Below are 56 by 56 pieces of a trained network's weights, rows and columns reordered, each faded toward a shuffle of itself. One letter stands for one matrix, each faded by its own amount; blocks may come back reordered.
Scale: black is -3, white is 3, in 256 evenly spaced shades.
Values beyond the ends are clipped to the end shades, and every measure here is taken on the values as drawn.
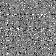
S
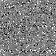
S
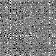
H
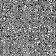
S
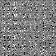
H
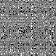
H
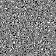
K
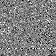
K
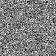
K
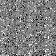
S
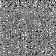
S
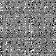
H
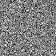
K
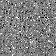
S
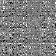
H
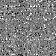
S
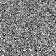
K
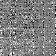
H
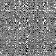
H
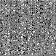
S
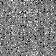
S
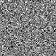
K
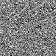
K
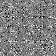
S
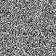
K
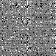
H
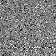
K
